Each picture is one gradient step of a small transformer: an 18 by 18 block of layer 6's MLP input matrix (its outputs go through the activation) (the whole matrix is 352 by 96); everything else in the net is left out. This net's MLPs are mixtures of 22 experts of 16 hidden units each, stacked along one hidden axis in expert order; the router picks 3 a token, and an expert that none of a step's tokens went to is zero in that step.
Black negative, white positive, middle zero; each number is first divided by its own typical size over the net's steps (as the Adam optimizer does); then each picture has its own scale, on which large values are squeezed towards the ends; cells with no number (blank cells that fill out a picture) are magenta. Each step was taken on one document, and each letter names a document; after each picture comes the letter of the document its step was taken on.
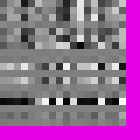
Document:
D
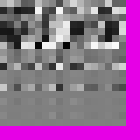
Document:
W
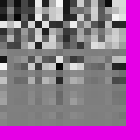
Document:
W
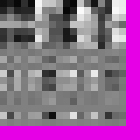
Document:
W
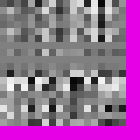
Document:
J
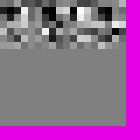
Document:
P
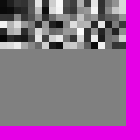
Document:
W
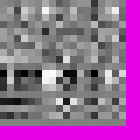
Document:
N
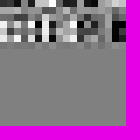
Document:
P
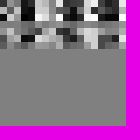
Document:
D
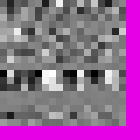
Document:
N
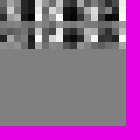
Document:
D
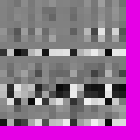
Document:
J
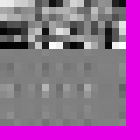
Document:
W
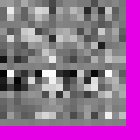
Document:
N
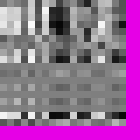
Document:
P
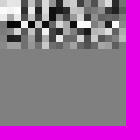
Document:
P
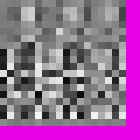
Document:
D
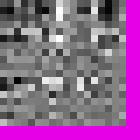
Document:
N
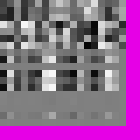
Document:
P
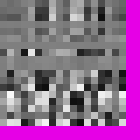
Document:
J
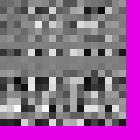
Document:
J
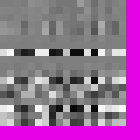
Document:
J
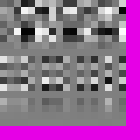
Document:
D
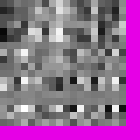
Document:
N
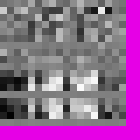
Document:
N
